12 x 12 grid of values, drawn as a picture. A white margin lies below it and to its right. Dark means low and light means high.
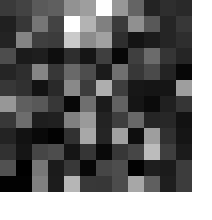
Overall the values sit about 30% of the way up the scale. An odd patch, higher than its surroundings, sits in the top middle. Neither half mirrors the other. The top middle is the ninth with the highest average.
